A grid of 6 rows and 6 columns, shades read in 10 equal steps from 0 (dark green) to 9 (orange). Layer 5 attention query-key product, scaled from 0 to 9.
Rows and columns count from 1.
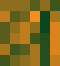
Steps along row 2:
down up up down up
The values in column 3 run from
3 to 7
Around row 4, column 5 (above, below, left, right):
0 1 2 8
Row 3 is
3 5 7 5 0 8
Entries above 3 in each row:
4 4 4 3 3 4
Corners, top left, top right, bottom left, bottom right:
5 2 2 7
